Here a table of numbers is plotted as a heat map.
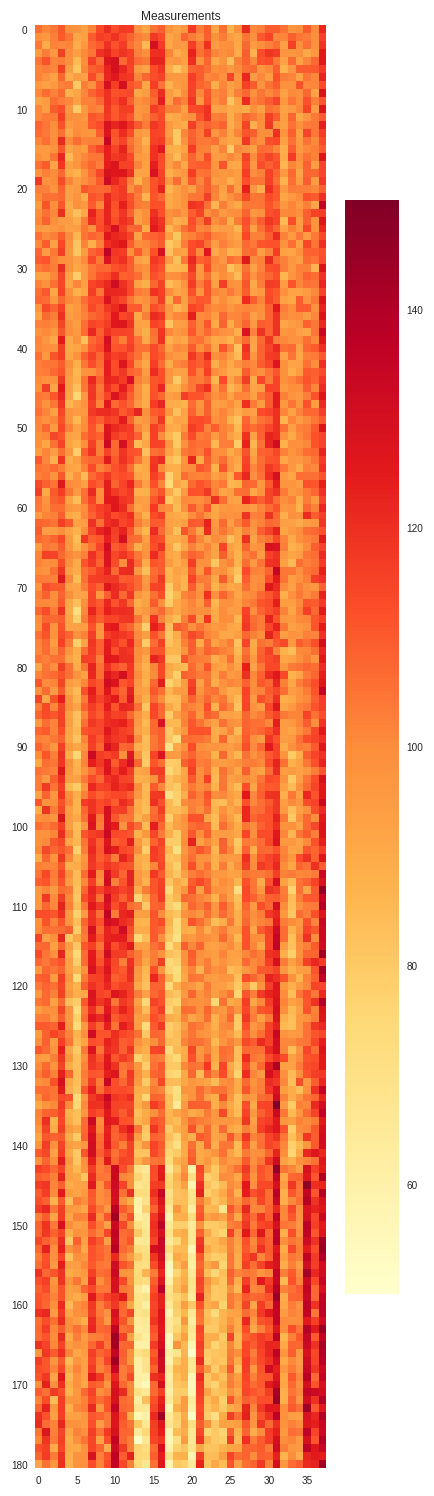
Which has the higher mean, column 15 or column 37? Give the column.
37
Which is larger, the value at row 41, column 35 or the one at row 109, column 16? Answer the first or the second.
the second
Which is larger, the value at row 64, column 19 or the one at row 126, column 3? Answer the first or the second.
the second
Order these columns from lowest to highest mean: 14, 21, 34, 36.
14, 34, 21, 36
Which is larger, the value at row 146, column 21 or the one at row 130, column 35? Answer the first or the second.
the first
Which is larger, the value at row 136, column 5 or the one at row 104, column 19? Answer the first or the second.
the second
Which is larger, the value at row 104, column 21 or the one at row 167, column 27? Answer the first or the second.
the second
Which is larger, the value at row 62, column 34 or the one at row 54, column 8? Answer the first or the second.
the second
